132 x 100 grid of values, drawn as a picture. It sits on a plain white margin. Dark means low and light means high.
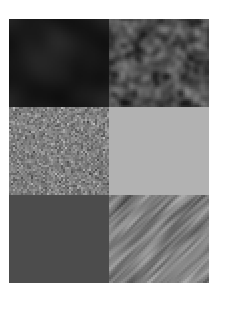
The table splits into 3 rows of 2 panels. Panel 1,1: very low, smooth, faint in contrast. Panel 1,2: low, blotchy. Panel 2,1: middling, fine-grained. Panel 2,2: high, flat. Panel 3,1: low, flat. Panel 3,2: middling, slanting up to the right.
